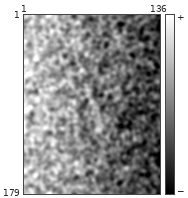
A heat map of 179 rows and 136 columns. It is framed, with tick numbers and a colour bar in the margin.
Stripes: none. Odd rows or columns: none. Grain: blotchy. Slope: up to the left. Average level on the scale: 50%. Lone odd cells: none.
